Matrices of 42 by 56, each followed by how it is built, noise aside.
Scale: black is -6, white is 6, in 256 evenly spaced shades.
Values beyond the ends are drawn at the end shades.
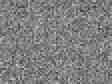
noise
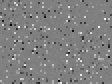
sparse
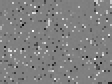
sparse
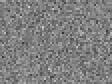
noise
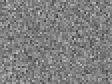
noise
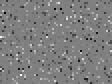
sparse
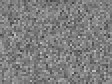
noise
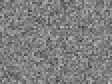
noise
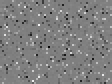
sparse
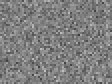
noise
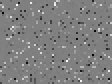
sparse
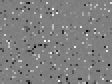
sparse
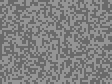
noise
